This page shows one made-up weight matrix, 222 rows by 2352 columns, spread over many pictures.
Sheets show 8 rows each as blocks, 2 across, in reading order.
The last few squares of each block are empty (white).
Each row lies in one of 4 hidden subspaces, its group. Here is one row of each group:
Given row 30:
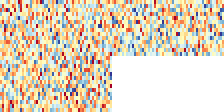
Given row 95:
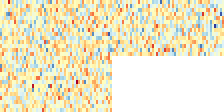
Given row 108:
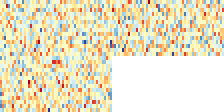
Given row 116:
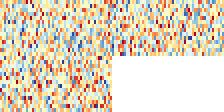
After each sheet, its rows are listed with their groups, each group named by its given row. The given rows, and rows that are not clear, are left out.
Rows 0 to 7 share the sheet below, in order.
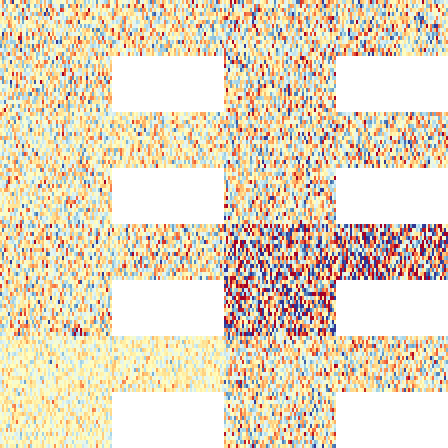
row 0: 108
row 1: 116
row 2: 30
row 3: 95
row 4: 95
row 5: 95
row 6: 116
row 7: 108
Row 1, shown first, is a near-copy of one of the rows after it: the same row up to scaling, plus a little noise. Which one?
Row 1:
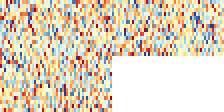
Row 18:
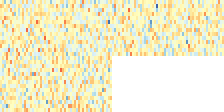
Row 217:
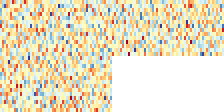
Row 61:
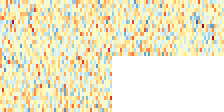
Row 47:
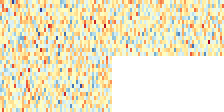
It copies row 61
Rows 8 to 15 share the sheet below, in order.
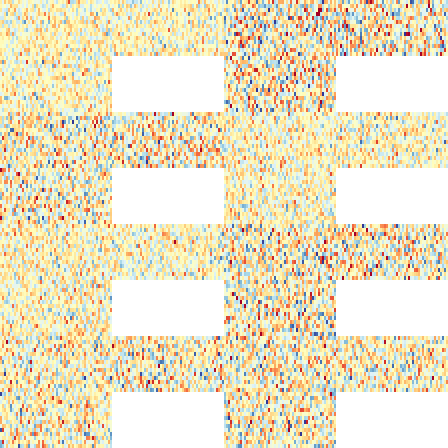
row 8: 95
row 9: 95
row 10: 108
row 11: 95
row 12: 30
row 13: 108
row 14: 108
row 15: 116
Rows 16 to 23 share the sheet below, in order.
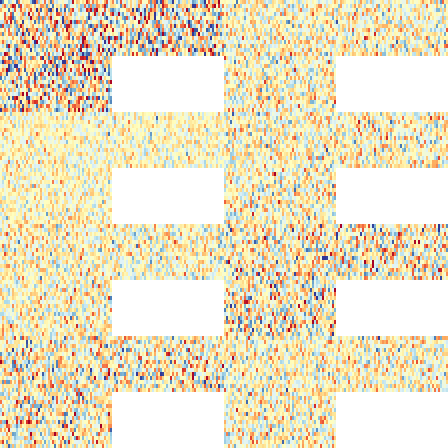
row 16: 30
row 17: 108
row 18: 116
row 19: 30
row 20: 30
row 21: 108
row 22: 116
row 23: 108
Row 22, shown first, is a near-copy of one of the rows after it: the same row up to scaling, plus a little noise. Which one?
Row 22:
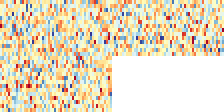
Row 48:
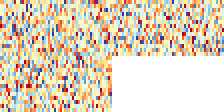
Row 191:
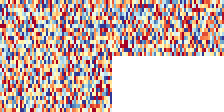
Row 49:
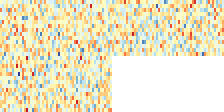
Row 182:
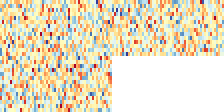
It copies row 48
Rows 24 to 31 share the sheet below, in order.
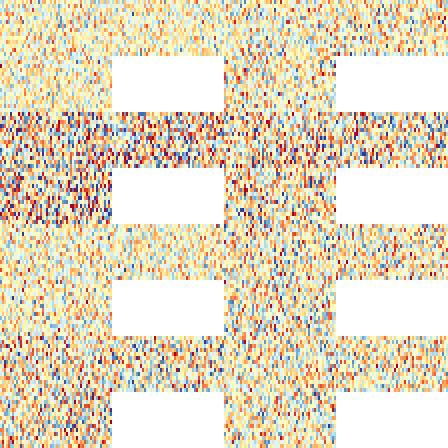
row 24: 95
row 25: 95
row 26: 95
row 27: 108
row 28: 108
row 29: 116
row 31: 95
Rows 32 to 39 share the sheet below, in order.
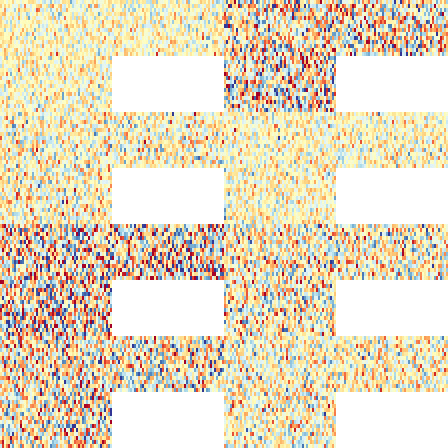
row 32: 95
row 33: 116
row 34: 116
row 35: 108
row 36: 108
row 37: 116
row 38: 30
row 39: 30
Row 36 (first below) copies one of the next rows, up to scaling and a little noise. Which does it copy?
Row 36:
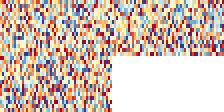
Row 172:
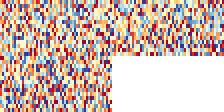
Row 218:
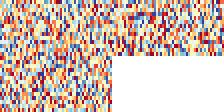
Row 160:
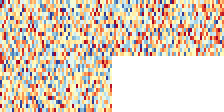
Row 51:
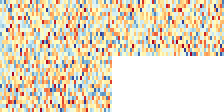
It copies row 172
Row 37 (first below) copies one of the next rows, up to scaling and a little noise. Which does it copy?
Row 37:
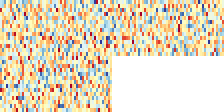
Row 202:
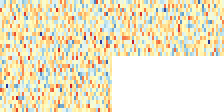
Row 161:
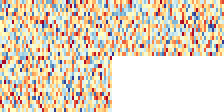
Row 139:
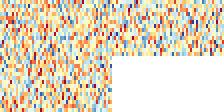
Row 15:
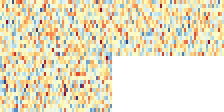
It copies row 202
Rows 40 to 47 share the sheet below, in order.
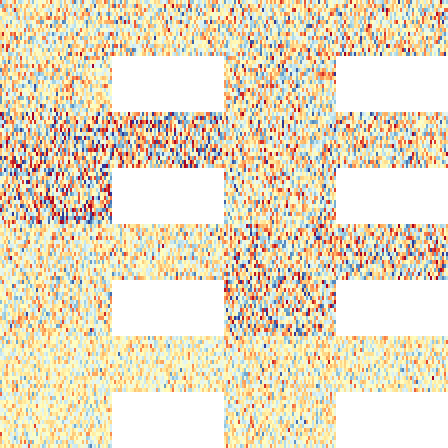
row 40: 116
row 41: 95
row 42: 108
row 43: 95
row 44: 95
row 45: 95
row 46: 108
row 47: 116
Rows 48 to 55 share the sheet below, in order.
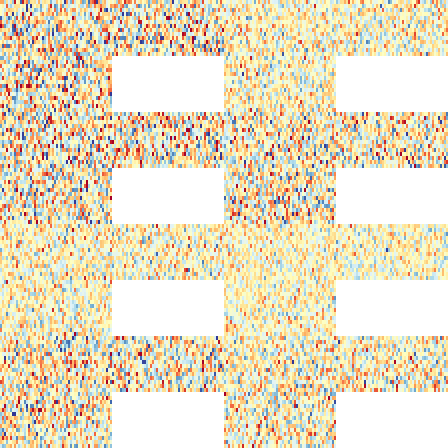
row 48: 116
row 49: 116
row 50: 108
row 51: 108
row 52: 95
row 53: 30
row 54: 95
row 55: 108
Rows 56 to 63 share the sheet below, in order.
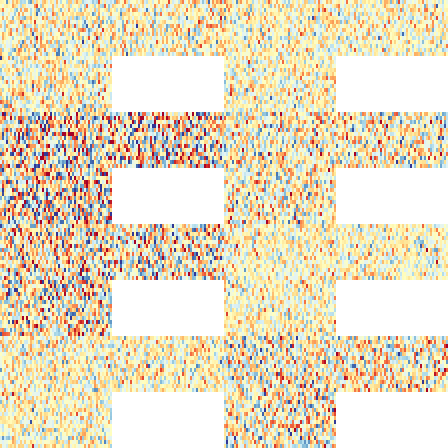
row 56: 95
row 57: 116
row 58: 108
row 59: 95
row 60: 30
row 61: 116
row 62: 116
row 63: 30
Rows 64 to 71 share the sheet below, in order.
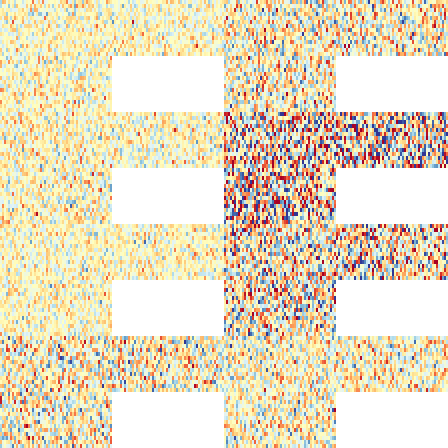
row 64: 116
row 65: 95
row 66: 30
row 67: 108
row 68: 30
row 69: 95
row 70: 95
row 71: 30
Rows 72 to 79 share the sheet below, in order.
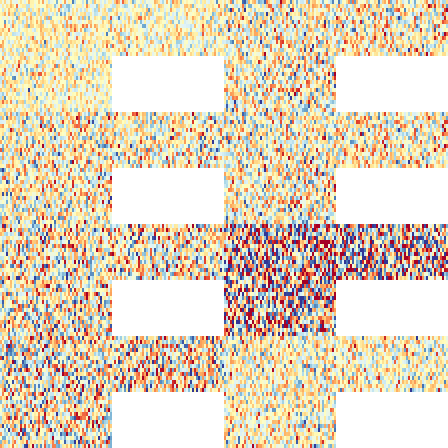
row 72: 95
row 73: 30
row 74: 108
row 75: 30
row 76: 108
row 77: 116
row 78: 116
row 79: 108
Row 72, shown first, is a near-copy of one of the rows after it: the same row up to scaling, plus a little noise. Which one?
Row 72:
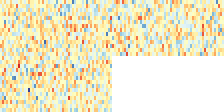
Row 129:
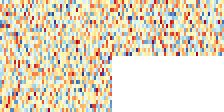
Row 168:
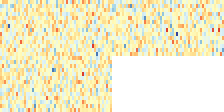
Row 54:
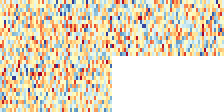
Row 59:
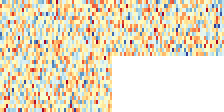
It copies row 54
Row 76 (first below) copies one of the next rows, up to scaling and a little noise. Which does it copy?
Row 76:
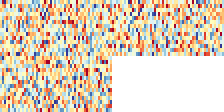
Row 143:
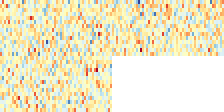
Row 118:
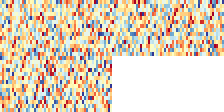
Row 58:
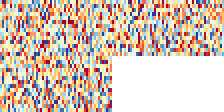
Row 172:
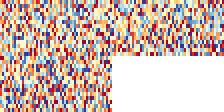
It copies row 58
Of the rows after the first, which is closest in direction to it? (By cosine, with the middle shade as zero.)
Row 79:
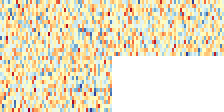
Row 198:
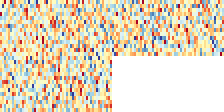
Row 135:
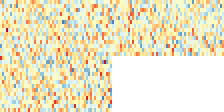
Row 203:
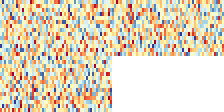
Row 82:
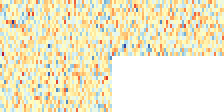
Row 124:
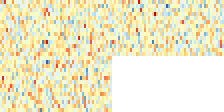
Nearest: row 203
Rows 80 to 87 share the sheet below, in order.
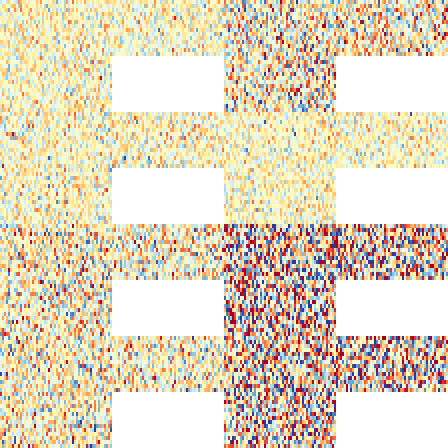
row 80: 30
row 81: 30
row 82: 116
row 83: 116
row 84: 30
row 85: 116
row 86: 108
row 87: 95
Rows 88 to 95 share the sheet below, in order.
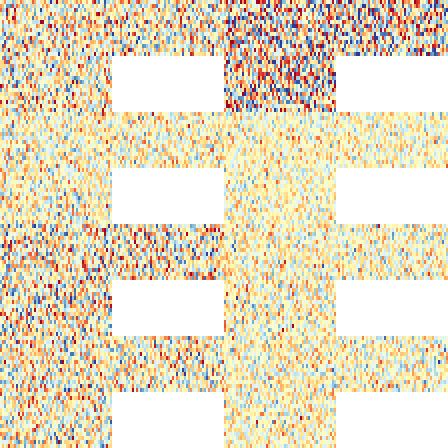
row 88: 116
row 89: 30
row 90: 116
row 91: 95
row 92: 30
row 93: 108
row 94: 116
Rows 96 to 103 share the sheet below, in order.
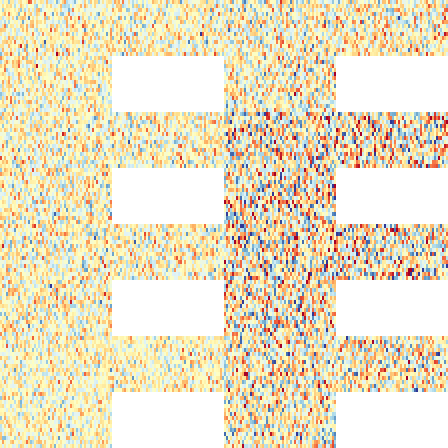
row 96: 95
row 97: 30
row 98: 108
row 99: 30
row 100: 30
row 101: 95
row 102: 116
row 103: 116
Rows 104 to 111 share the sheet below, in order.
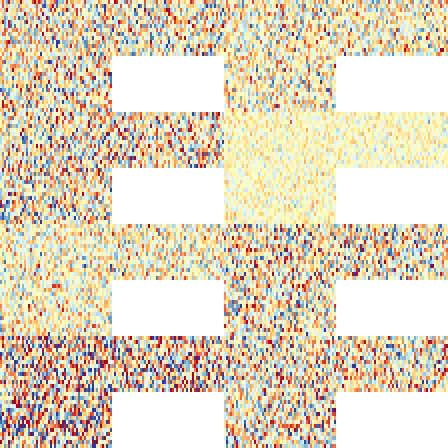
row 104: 30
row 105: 95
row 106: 116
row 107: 30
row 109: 116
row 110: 116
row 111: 30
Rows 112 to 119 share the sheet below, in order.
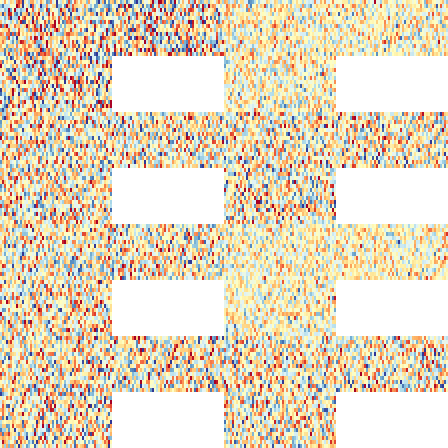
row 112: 95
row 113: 116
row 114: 116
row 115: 108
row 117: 30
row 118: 108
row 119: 95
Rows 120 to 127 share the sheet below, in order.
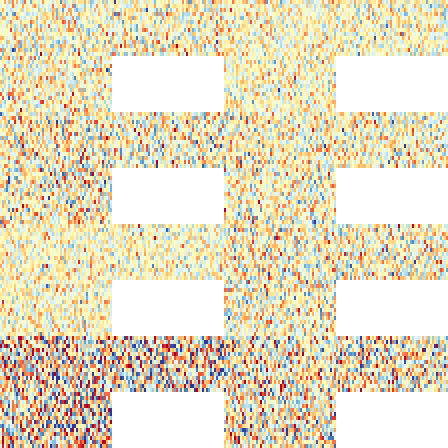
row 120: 95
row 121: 30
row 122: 30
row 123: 108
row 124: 108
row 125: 95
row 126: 30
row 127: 95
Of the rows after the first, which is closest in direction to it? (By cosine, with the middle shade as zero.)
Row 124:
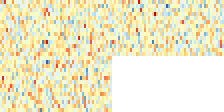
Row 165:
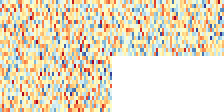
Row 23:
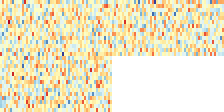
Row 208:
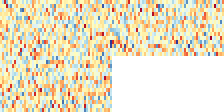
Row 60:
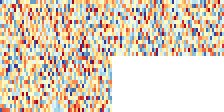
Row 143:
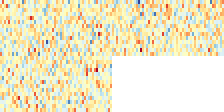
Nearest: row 208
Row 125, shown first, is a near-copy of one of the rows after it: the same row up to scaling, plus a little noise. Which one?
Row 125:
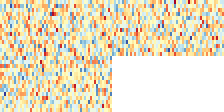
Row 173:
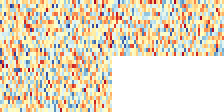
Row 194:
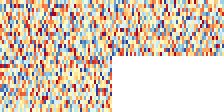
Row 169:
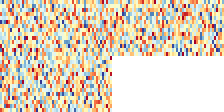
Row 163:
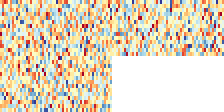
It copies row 194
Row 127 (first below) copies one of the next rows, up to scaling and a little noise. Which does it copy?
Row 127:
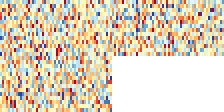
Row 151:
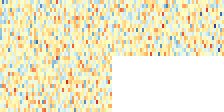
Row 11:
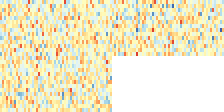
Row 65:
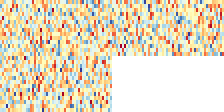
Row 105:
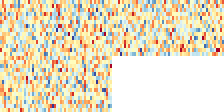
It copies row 11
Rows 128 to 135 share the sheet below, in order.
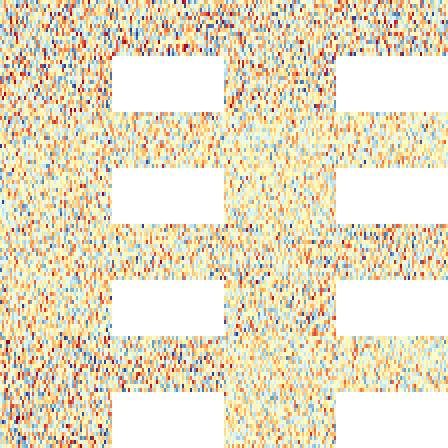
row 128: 95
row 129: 95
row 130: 116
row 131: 95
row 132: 95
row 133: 108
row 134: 116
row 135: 108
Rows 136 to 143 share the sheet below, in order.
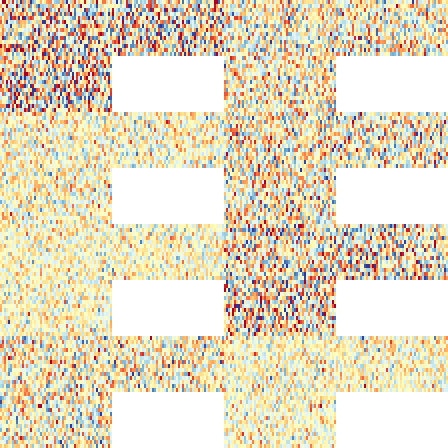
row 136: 108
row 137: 95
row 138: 30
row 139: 116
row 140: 95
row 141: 116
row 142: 116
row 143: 108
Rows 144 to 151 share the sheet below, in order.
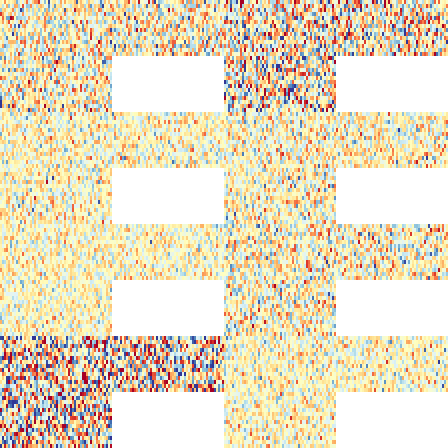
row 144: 108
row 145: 116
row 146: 116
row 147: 30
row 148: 95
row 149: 30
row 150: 30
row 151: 95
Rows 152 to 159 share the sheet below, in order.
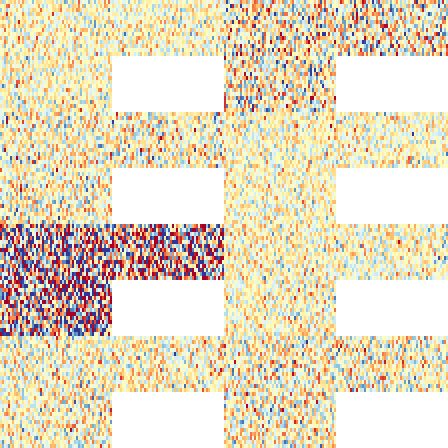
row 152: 116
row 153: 108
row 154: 108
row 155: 95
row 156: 30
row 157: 30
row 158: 30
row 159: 116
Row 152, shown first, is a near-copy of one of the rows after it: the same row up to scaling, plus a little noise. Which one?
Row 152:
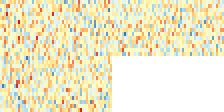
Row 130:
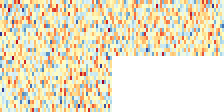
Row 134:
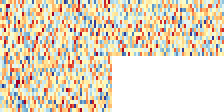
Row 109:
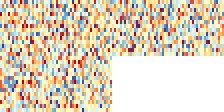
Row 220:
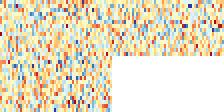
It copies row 134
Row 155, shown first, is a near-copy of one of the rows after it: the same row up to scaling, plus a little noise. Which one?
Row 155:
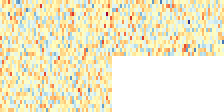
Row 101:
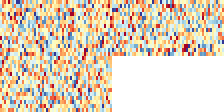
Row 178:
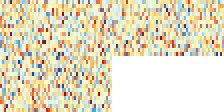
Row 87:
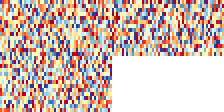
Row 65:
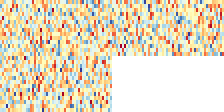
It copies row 101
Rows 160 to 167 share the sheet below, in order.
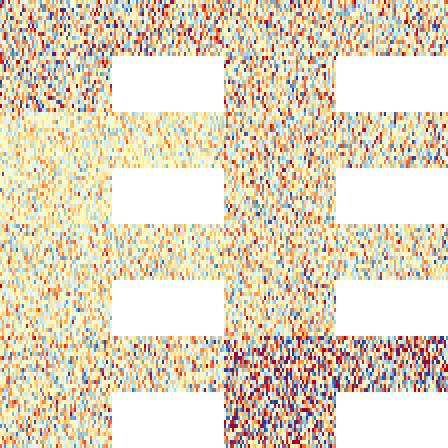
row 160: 108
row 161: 116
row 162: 95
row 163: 95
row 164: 116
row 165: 30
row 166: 30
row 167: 116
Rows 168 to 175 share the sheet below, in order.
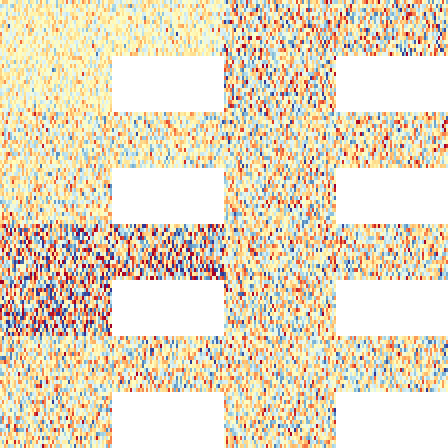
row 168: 95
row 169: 95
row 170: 30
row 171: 30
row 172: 108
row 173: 95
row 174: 95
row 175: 30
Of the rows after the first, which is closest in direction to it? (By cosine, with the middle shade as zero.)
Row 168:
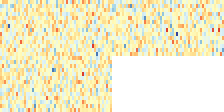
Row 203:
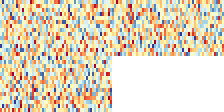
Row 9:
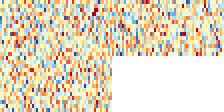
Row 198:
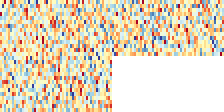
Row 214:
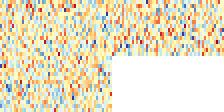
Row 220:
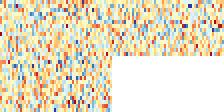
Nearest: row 198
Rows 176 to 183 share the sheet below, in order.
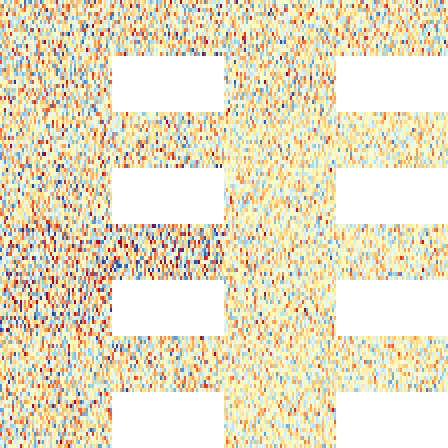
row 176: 95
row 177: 108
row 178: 95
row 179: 116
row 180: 108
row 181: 116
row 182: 116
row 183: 30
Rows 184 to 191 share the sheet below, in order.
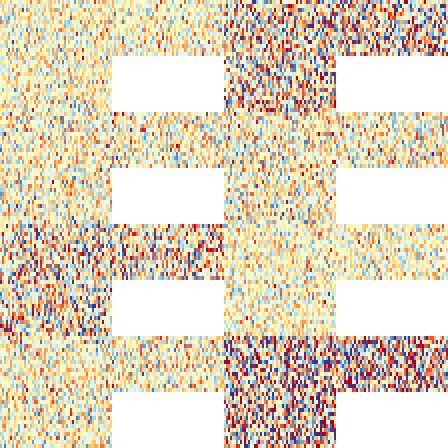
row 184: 116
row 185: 95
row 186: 95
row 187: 116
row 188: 95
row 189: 30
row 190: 95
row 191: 116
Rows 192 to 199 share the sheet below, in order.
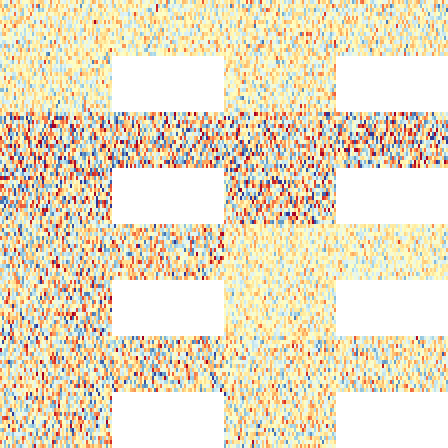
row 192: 116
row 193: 108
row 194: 95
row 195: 116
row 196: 30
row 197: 30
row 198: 95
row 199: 108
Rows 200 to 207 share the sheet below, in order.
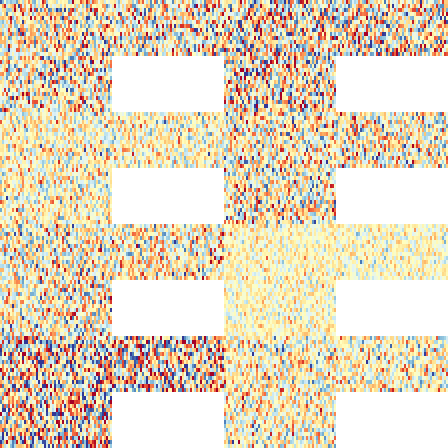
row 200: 30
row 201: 95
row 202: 116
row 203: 108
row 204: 30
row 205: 30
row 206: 95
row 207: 95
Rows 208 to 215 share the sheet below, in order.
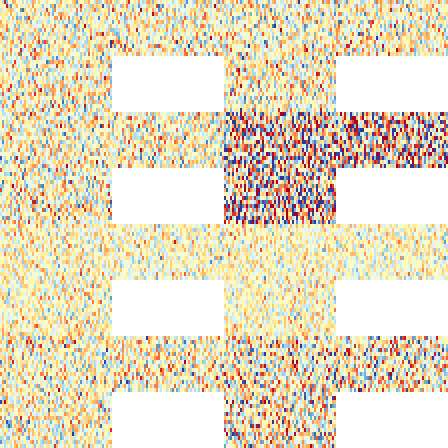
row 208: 108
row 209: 116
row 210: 108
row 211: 108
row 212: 30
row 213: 30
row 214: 116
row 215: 95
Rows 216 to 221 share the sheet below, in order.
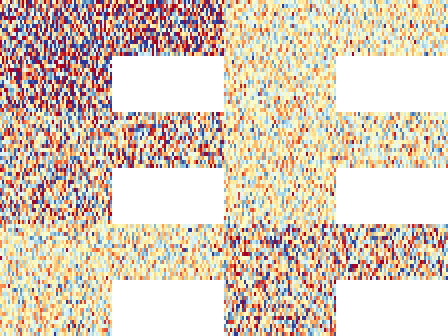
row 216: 95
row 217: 116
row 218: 108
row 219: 95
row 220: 116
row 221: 95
